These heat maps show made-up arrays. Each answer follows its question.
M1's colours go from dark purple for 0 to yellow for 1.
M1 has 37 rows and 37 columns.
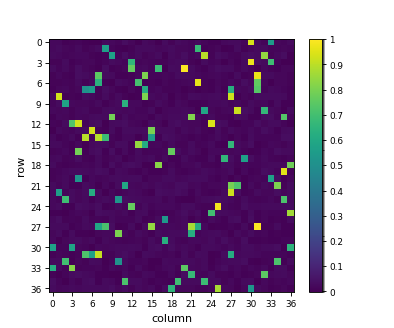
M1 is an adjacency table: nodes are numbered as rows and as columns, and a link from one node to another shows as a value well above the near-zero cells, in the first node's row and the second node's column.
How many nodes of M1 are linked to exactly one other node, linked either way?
3
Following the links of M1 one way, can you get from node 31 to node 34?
yes
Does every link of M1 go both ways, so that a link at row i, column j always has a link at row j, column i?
yes
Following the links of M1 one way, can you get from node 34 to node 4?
no
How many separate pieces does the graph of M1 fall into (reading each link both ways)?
3
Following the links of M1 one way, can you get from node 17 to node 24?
no
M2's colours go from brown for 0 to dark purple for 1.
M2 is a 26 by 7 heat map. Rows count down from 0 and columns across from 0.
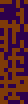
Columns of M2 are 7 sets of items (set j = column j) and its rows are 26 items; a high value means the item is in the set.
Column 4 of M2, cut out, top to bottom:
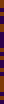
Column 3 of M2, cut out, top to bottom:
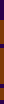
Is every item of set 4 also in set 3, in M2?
no
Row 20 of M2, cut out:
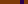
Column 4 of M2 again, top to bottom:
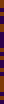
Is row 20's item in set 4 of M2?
no
